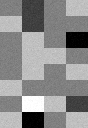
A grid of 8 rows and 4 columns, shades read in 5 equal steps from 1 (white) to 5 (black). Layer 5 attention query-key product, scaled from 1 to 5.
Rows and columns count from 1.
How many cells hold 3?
15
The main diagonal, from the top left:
3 4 3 3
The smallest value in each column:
2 1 2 2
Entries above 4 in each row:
0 0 1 0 0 0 0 1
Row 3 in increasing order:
2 3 3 5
